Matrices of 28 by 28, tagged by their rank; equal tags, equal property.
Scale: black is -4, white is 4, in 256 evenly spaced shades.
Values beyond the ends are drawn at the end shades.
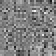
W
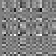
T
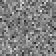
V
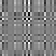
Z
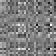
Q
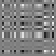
Z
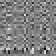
Q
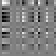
Z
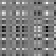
Z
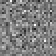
W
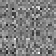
W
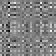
T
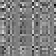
T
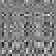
Q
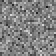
V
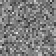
V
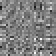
W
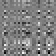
T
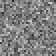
V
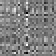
Q
